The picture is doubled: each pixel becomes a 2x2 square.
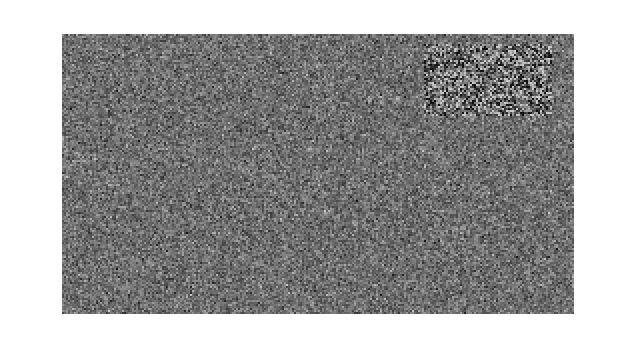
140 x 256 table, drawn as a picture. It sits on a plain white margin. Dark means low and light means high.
Odd patch: rougher, in the top right. Grain: fine. Slope: none. Roughest part: top right. Stripes: none. Odd rows or columns: none.
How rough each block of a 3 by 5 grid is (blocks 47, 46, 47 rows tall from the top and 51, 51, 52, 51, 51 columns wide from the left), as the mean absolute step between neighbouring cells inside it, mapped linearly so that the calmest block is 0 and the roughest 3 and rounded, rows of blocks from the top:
00023 | 00000 | 00000
